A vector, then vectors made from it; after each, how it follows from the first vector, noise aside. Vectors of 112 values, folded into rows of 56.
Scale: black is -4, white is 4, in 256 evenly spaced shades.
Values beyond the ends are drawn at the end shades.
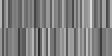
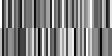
scaled up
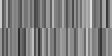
copied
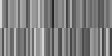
wrapped around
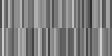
negated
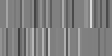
partly zeroed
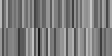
copied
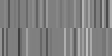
partly zeroed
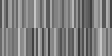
negated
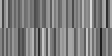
copied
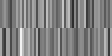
reversed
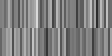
wrapped around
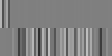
partly zeroed
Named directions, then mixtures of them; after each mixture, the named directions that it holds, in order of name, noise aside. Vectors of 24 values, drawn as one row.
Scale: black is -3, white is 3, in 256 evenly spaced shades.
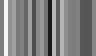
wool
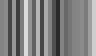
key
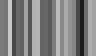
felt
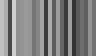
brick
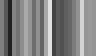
felt, key, wool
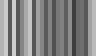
brick, key, wool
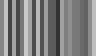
key, wool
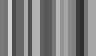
felt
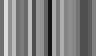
wool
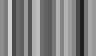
felt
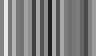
key, wool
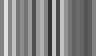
wool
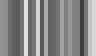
felt, key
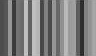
brick, felt, key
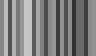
brick, key, wool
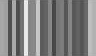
brick, felt, key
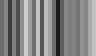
key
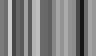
felt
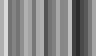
brick, felt, wool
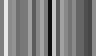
wool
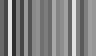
brick, felt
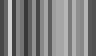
brick, key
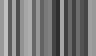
brick, key, wool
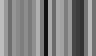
brick, felt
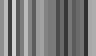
brick, key, wool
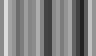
brick, felt, wool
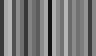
brick, key, wool
